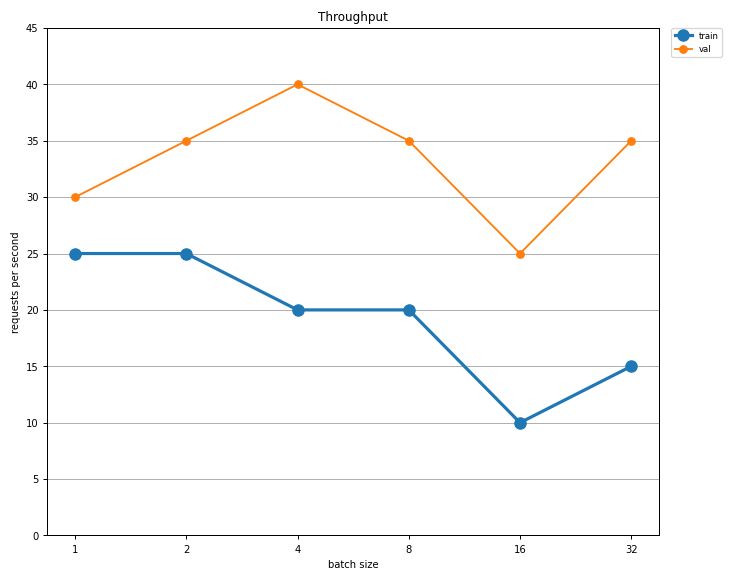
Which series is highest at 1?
val
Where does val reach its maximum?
4
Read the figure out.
Title: Throughput
x-axis: batch size, ticks 1 2 4 8 16 32
y-axis: requests per second, ticks 0 5 10 15 20 25 30 35 40 45
Legend: train, val
Values:
train: 25 25 20 20 10 15
val: 30 35 40 35 25 35
